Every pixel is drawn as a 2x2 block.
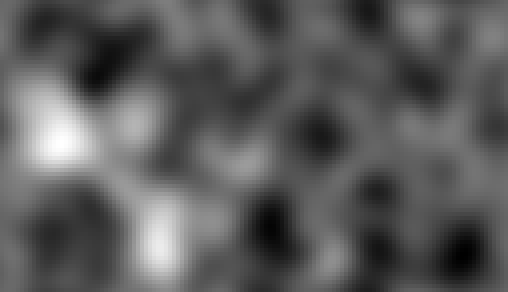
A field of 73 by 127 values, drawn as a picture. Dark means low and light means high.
The bottom right is the ninth with the lowest average. There are two bumps. The field is smooth, with broad soft blobs. The values are skewed, with a long tail toward high values.
